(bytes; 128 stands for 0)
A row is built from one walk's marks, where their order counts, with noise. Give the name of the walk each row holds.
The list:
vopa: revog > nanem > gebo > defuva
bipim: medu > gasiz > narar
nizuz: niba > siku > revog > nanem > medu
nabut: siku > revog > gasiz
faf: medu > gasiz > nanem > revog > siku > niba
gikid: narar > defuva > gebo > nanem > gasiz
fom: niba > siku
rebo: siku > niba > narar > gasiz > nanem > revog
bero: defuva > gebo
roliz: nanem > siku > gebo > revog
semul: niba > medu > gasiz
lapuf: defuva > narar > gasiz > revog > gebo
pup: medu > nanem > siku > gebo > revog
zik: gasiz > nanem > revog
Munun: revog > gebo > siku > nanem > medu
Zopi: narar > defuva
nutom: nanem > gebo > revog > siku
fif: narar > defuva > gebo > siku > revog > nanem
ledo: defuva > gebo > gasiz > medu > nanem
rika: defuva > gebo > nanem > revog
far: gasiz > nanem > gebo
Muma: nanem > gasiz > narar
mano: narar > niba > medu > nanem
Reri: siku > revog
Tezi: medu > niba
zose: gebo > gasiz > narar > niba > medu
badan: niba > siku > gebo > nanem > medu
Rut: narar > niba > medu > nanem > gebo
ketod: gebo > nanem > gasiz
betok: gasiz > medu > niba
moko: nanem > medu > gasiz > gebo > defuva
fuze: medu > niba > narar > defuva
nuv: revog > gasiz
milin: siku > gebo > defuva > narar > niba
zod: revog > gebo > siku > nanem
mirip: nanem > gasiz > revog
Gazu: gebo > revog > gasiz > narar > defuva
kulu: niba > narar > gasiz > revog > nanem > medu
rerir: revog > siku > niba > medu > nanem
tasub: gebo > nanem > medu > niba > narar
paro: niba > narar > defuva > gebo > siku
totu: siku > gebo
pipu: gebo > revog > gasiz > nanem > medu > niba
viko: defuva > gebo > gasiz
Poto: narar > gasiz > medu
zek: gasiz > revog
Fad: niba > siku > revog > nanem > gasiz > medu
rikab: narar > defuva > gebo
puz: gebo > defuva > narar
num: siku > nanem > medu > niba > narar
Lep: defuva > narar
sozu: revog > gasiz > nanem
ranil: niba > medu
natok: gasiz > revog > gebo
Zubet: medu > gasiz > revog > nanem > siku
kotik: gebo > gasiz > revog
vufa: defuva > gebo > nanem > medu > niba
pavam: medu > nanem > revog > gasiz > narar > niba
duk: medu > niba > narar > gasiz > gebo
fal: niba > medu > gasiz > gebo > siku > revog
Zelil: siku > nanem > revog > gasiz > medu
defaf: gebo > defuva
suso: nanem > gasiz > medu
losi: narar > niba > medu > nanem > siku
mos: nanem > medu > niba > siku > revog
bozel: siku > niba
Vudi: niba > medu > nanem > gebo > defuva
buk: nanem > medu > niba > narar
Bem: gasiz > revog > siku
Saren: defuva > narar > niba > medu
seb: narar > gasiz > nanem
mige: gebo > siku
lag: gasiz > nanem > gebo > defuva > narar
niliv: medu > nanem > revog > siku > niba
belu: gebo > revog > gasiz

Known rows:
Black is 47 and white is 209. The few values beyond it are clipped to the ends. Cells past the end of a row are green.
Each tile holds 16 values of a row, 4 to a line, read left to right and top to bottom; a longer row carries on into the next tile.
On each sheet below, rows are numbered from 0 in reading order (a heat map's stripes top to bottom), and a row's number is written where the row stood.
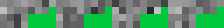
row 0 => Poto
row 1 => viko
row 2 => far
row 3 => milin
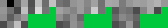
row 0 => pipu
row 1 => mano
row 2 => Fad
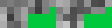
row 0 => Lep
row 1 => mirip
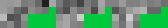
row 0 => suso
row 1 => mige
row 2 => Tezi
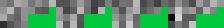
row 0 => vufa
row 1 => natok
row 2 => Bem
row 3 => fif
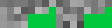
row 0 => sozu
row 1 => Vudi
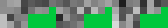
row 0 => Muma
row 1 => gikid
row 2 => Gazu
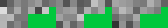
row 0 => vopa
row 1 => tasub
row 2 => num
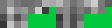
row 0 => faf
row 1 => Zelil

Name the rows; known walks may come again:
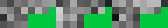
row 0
gikid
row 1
lag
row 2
fal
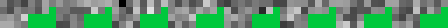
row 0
mige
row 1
kulu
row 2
pipu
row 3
tasub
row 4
far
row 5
Munun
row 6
mirip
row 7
nabut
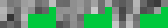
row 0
Saren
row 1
mano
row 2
zek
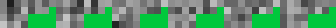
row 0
belu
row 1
roliz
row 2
vufa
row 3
fom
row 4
seb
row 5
Zubet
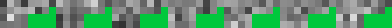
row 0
pup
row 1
Zelil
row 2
ledo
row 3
Lep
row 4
buk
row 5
nuv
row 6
fuze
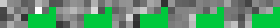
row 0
rebo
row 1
losi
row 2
duk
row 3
defaf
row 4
kotik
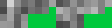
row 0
nutom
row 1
Rut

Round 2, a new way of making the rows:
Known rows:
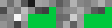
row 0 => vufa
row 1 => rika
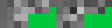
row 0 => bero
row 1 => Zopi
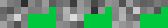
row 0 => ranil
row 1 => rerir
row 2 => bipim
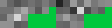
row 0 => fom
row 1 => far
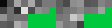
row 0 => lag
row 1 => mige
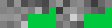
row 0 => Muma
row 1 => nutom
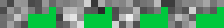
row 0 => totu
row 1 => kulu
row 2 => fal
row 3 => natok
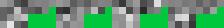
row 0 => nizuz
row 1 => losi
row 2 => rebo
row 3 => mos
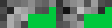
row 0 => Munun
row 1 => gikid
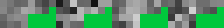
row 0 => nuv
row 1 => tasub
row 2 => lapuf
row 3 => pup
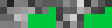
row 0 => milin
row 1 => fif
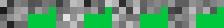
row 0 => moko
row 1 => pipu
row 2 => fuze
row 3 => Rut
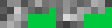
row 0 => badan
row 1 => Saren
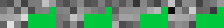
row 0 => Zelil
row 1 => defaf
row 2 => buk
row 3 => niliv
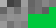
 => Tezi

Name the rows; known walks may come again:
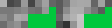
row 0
bozel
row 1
lapuf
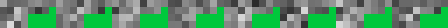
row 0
Fad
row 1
sozu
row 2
Reri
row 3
bero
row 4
puz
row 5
pup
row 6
Zubet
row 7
rikab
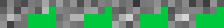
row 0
betok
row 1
kotik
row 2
ranil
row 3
semul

